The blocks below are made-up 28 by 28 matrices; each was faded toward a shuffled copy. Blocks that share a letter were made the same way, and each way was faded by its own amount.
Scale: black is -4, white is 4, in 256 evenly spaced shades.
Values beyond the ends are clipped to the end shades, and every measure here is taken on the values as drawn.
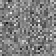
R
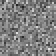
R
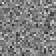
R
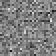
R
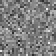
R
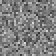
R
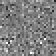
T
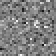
T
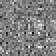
T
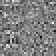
T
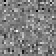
T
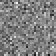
R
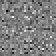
T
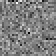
R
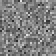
R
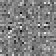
T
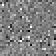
T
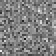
R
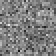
R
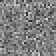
R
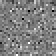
T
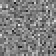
R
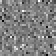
T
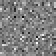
T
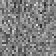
R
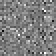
T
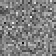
R
